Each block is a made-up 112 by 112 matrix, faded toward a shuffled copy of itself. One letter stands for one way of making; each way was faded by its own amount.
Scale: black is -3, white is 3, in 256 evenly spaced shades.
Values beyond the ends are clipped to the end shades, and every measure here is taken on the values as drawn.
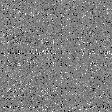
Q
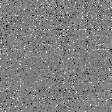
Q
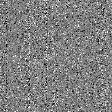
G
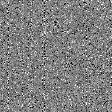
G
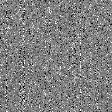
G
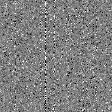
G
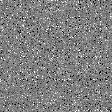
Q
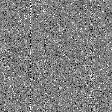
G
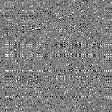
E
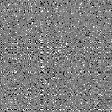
E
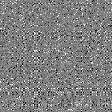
E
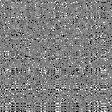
E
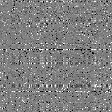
E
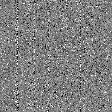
G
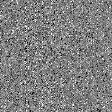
G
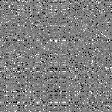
E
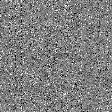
G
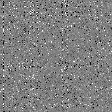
Q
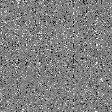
Q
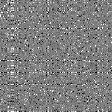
E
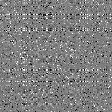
E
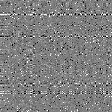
E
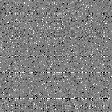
E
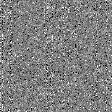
G
